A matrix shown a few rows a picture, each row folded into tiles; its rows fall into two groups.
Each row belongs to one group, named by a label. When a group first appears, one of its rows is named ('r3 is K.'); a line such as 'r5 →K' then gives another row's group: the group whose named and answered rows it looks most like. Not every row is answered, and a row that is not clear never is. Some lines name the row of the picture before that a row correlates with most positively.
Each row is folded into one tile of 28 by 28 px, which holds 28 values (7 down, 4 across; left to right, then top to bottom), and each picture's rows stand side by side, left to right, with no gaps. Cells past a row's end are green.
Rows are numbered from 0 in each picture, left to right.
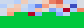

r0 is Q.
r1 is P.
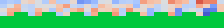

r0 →Q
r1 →Q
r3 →Q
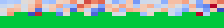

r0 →Q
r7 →P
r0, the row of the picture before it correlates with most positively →0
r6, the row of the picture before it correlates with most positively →7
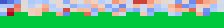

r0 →Q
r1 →Q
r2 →P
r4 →P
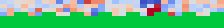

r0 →Q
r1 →P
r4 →Q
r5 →Q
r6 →P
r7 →P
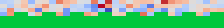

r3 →P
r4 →P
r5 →P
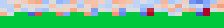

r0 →P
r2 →P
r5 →Q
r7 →Q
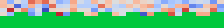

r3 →P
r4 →P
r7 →Q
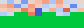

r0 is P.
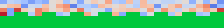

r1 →Q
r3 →P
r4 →P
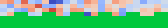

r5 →Q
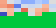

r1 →Q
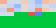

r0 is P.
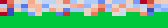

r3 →Q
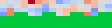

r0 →Q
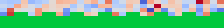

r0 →Q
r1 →Q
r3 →P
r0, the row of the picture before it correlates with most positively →0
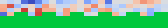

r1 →Q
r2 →Q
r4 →P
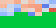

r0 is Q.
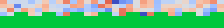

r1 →P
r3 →P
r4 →Q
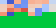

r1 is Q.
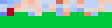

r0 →Q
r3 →P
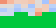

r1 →Q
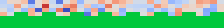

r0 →P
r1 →P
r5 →P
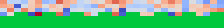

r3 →P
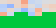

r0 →P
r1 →Q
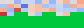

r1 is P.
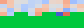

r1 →Q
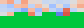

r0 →P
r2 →Q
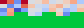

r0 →P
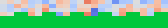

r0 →P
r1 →Q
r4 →Q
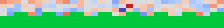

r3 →P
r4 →P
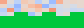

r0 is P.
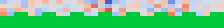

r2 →P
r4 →Q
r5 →P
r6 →P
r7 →Q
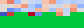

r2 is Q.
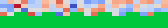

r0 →P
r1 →P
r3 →Q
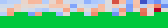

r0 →Q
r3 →Q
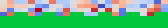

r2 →Q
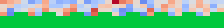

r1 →P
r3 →Q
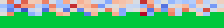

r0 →P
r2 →P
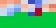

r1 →Q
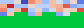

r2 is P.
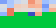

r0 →Q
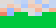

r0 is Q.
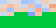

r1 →Q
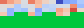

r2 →Q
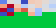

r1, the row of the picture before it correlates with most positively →1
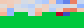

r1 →Q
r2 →P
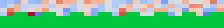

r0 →Q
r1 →P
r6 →Q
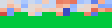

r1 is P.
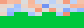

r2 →P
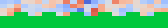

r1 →P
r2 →P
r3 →Q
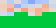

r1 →Q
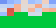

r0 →Q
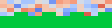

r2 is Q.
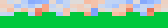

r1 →Q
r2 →Q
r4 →Q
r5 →Q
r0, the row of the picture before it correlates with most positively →0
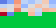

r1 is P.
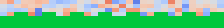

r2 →Q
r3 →P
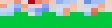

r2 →Q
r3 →Q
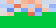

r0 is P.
